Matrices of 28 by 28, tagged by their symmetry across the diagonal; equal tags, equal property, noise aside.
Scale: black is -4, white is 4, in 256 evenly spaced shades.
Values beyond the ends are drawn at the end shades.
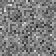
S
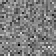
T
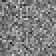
T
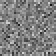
T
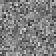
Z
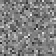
Z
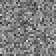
T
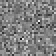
Z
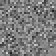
S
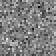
Z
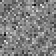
S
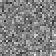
S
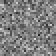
Z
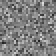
Z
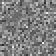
S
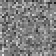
Z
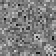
S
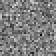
T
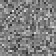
Z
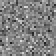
T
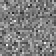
T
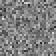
T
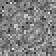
S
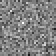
S
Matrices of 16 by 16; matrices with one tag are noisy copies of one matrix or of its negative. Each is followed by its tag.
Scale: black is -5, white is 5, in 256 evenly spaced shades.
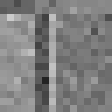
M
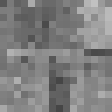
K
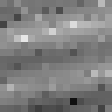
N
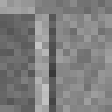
M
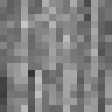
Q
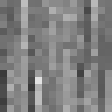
Q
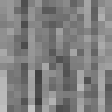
Q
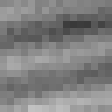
N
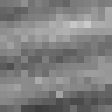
N
